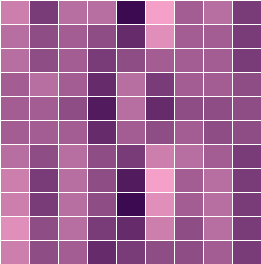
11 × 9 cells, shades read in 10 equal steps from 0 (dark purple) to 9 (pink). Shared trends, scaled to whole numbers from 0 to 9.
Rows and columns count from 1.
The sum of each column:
69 45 59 35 32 66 53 57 36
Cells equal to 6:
17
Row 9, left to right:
7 3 6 4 0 8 5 6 3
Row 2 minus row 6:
1 -1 0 2 -3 4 0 1 -1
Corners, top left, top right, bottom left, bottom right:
7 3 7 3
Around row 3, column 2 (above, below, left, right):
4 6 6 5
